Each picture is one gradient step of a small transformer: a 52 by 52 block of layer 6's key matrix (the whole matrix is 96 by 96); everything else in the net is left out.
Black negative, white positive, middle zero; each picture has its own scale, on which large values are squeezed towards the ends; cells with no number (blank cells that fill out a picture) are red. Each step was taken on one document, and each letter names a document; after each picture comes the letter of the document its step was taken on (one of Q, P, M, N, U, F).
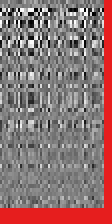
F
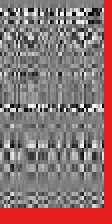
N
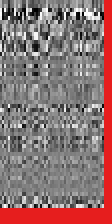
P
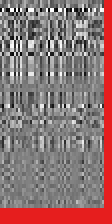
P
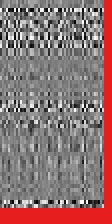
F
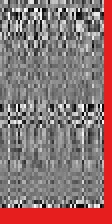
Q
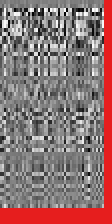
P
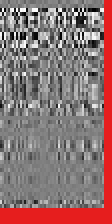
N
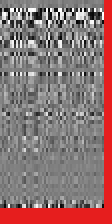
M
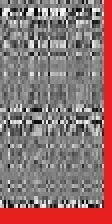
Q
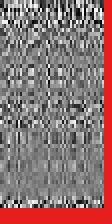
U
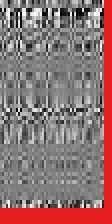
U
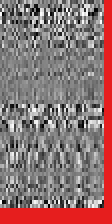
F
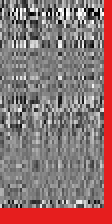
U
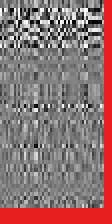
F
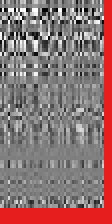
Q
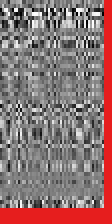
U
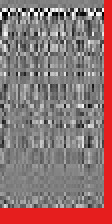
P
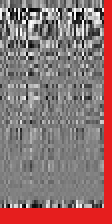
Q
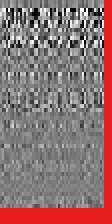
F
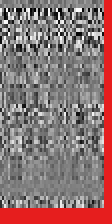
M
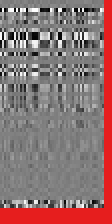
N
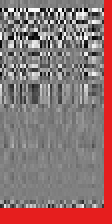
N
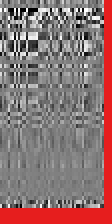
Q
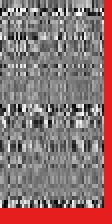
M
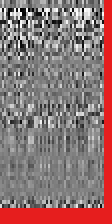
Q
